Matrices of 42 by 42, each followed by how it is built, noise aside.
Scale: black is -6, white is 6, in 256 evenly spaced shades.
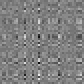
low rank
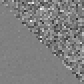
upper triangular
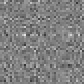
low rank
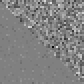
upper triangular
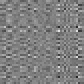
low rank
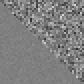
upper triangular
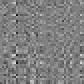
low rank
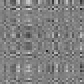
low rank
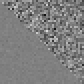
upper triangular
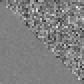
upper triangular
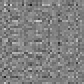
low rank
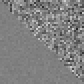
upper triangular
